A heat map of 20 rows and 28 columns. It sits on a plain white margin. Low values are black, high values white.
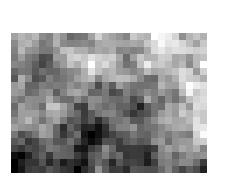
The top right is the ninth with the highest average. There is an overall slope up to the top right. There are no regular stripes. The texture is blotchy.
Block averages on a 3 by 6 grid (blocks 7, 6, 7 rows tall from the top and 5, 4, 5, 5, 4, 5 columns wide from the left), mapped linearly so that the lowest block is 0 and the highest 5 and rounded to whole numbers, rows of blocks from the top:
334455 | 332235 | 110123
